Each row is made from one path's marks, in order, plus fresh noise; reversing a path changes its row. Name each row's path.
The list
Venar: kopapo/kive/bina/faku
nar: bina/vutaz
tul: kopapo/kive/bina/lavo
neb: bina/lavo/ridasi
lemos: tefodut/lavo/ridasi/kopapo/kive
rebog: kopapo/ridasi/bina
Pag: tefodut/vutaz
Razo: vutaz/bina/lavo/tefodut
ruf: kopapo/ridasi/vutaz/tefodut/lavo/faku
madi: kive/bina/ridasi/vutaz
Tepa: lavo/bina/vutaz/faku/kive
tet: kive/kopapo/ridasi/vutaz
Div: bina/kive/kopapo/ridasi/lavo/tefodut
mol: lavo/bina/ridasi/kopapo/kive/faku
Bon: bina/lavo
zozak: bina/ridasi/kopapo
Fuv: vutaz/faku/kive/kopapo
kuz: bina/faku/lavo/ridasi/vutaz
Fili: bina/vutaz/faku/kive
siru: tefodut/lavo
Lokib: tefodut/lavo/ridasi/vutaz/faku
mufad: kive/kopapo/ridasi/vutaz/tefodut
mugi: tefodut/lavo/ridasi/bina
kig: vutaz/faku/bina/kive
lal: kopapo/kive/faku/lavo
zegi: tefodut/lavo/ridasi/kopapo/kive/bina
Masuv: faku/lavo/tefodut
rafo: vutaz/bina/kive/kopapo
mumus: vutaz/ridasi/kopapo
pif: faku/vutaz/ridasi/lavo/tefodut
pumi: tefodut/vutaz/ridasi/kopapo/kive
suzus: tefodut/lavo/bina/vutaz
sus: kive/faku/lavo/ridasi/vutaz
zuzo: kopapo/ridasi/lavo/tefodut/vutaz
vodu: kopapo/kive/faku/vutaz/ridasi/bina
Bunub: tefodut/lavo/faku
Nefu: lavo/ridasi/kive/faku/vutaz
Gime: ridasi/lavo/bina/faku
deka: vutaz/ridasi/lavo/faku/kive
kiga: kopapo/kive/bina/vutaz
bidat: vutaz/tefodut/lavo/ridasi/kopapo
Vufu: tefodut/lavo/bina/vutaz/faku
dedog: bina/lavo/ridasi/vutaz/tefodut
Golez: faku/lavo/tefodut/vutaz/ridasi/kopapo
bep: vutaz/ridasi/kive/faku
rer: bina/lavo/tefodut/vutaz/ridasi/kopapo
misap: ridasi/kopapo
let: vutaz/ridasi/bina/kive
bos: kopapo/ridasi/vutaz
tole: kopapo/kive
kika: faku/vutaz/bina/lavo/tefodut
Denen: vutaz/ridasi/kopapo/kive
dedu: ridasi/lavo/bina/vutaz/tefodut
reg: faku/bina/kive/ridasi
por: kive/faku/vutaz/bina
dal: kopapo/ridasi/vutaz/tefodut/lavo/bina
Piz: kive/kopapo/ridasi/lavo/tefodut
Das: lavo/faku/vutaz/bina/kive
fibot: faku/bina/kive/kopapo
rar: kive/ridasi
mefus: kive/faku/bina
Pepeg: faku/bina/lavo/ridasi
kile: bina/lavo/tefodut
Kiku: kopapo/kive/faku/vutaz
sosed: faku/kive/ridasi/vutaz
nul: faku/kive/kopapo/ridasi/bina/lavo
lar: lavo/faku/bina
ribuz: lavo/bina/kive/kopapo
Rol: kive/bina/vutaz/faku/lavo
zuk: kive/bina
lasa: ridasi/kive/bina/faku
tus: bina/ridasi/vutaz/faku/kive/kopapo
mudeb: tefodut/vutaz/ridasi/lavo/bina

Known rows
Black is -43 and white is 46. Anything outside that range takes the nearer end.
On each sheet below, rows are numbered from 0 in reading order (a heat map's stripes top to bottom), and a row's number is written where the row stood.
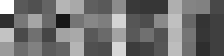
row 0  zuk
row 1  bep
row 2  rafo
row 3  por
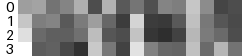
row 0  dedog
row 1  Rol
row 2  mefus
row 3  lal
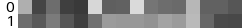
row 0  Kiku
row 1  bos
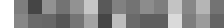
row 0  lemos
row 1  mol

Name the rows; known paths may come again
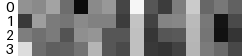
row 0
sus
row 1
kika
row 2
Fili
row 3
mefus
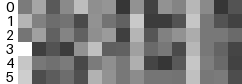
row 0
Vufu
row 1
reg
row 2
Masuv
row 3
kiga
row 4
lasa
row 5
mufad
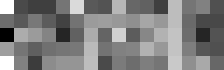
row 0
Venar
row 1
bos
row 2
pif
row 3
dal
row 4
zegi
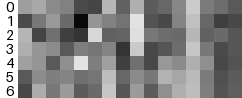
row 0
Gime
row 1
sosed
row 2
Kiku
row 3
Tepa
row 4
suzus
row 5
bidat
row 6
Lokib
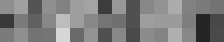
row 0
Bunub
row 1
Pag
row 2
Razo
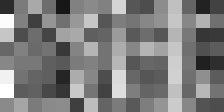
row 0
bep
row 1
lemos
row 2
rafo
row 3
ruf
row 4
tus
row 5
nul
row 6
lal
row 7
dedu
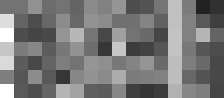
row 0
let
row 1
zozak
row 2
tul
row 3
Rol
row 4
rebog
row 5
Denen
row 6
zuk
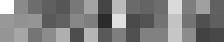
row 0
mol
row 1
Das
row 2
dedog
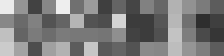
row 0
kile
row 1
por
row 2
madi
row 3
mugi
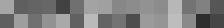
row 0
misap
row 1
mudeb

